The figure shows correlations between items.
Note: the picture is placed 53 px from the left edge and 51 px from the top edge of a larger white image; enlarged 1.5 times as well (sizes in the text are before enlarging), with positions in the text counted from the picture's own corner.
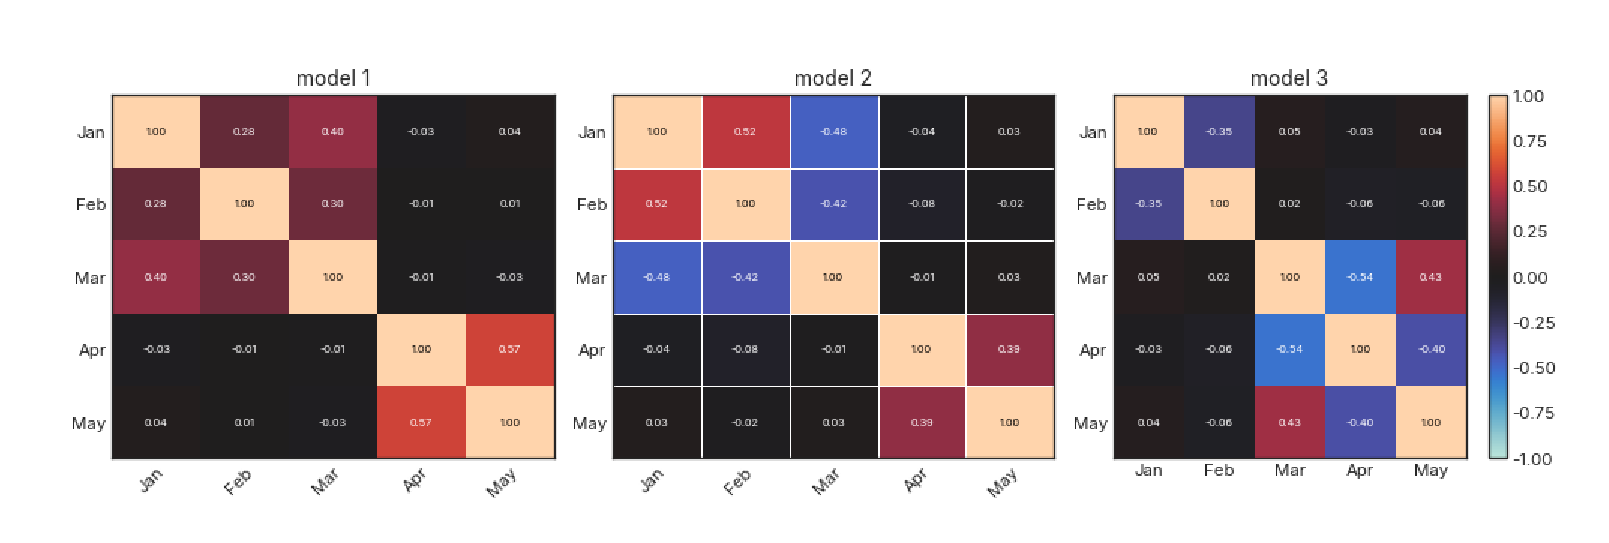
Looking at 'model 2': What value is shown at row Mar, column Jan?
-0.48
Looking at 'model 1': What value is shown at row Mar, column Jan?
0.40
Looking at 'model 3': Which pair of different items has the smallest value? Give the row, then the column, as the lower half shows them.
Apr, Mar
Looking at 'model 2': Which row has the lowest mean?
Mar
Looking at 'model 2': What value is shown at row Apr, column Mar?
-0.01
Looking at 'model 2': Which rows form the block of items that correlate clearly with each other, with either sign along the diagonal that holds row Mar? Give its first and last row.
Jan to Mar
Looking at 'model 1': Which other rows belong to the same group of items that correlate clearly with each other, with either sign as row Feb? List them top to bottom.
Jan, Mar
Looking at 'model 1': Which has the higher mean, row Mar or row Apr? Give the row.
Mar
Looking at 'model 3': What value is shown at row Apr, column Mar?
-0.54
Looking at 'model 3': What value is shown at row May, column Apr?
-0.40
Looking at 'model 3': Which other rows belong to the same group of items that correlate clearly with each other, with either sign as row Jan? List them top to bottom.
Feb
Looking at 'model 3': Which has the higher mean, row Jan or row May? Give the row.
May
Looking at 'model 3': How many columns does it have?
5
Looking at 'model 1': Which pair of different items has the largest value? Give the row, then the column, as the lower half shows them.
May, Apr
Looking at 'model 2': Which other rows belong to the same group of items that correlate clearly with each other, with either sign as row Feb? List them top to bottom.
Jan, Mar
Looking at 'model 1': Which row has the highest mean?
Jan
